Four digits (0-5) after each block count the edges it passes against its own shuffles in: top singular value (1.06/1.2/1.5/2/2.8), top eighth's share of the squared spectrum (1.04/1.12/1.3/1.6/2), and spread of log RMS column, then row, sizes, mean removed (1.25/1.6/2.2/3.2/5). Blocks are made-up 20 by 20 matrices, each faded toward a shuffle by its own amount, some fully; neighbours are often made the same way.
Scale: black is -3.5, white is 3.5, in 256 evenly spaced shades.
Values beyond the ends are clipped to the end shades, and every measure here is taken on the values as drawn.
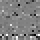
3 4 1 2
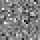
0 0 0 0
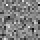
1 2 0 0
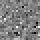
0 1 0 1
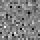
0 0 0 0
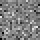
0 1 0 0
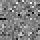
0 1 0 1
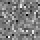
0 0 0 0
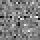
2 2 0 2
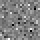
0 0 0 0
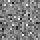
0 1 0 0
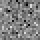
0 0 0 0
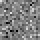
0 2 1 0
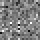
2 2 1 0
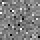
0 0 0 0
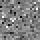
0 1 0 0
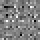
3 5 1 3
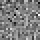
0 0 0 0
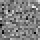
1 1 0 0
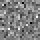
1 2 0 0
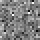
0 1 0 0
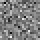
1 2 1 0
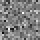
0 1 1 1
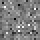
1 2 0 0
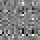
3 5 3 1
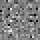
2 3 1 1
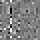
3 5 2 1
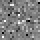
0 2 1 0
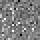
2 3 0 0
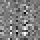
3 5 2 2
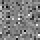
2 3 1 1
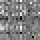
3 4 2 1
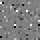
1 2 0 0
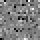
2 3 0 1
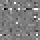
3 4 0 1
